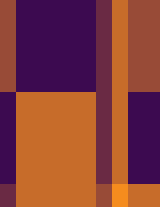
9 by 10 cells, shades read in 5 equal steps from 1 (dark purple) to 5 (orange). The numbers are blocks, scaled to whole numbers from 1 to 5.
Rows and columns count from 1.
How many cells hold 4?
35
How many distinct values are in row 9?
4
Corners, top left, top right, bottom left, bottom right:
3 3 2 4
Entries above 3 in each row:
1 1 1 1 6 6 6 6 8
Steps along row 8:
up same same same same down up down same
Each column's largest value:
3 4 4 4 4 4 3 5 4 4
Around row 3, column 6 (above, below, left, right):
1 1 1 2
